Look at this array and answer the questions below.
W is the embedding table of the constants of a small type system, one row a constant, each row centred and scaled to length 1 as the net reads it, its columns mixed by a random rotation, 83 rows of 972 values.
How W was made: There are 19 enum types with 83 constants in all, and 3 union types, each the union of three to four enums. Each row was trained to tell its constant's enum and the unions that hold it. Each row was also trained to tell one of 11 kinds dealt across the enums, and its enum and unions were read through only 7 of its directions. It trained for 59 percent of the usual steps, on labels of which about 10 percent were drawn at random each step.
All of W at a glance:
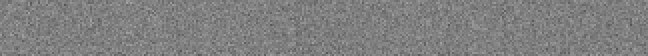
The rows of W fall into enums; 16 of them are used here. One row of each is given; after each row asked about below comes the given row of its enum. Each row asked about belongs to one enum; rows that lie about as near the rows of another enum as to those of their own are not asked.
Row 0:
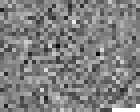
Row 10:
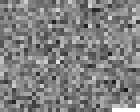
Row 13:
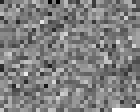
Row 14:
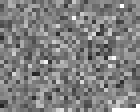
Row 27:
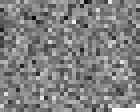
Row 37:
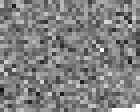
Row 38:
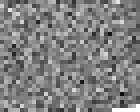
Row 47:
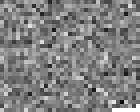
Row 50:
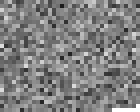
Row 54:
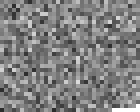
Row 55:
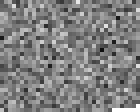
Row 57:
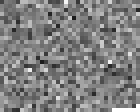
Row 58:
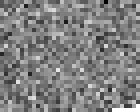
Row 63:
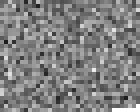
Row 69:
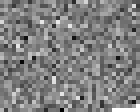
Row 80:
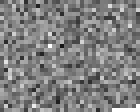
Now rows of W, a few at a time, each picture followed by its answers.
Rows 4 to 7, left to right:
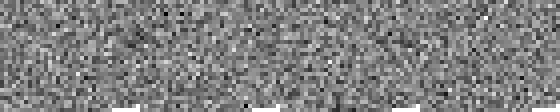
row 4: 38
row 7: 69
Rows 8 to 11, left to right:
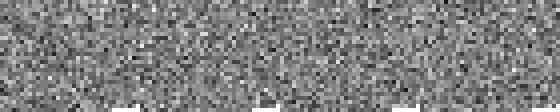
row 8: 57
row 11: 63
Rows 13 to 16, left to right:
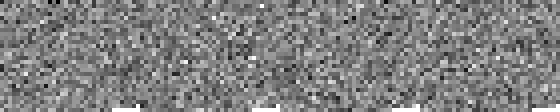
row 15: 38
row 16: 63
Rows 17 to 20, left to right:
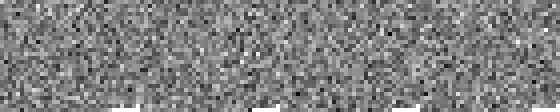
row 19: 38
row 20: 57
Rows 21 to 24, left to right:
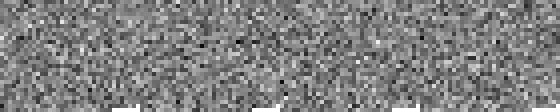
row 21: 54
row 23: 57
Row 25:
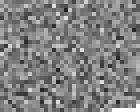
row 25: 69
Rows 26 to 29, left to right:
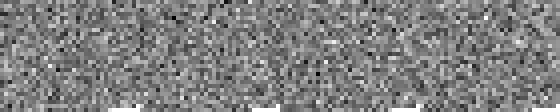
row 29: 57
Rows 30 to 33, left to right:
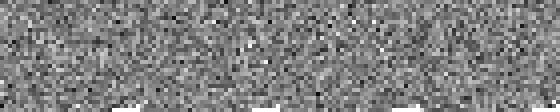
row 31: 27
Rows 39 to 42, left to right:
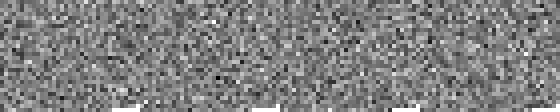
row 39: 69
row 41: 80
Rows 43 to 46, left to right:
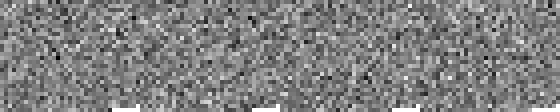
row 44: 80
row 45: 47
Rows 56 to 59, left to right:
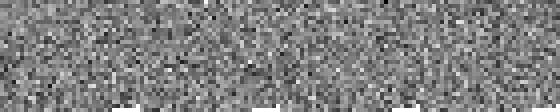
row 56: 80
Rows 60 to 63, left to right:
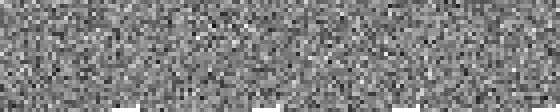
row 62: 10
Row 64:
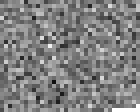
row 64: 80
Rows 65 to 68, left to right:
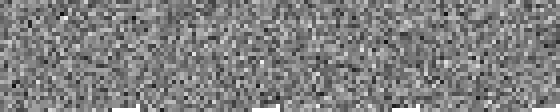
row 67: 54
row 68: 47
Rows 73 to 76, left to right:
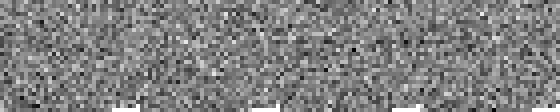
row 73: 10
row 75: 63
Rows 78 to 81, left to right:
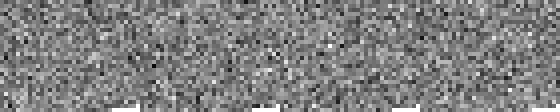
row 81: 27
